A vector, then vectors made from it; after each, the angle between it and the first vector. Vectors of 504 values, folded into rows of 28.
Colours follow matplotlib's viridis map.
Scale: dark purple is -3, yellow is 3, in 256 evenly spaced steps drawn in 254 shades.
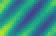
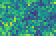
partly aligned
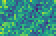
partly aligned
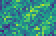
partly opposed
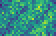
partly opposed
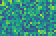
orthogonal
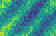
nearly parallel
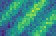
nearly opposite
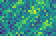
partly opposed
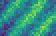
nearly opposite
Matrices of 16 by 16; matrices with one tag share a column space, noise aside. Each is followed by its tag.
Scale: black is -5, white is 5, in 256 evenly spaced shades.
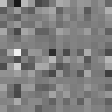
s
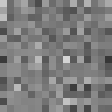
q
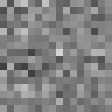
s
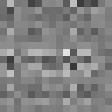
s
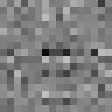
s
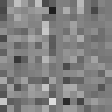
q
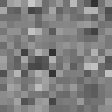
s
